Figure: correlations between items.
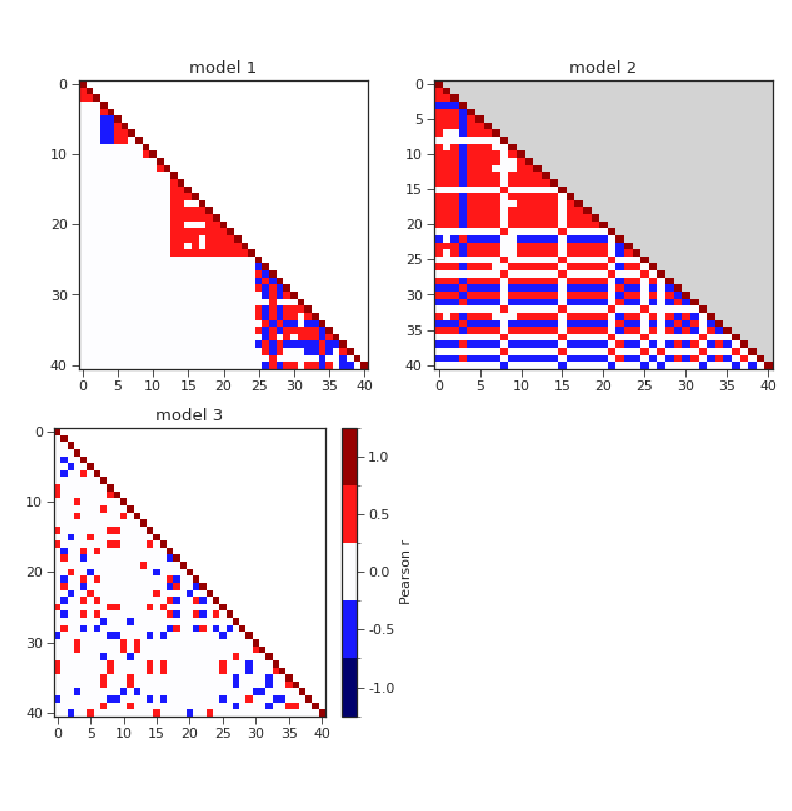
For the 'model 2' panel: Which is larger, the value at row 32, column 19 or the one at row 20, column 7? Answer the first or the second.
the second
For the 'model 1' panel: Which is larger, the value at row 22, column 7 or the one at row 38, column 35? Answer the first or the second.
the first
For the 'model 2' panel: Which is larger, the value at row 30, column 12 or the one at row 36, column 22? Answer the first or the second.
the first
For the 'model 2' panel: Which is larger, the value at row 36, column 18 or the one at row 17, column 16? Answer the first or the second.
the second
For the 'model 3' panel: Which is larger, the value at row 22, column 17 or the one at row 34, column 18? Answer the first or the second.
the second
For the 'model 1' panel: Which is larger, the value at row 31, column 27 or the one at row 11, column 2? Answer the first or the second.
the first
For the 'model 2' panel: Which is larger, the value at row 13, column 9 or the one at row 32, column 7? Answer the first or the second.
the first
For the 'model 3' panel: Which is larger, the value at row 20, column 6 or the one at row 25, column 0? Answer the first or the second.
the second
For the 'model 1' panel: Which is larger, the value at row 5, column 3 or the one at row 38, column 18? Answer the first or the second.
the second
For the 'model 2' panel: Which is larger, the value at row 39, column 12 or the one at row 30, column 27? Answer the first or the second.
the second
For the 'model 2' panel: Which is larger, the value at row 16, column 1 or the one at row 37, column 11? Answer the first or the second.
the first
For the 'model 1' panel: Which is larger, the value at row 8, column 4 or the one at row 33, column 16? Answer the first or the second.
the second
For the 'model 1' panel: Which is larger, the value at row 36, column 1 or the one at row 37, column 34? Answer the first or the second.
the second
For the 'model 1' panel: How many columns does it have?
41
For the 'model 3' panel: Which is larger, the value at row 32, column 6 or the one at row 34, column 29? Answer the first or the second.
the first
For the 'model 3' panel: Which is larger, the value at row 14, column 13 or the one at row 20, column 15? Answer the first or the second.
the first
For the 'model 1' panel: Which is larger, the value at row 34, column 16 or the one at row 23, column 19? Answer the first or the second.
the second
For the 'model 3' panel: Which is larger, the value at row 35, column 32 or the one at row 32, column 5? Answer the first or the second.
the second
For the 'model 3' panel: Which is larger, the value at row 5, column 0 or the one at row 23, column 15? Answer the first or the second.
the second
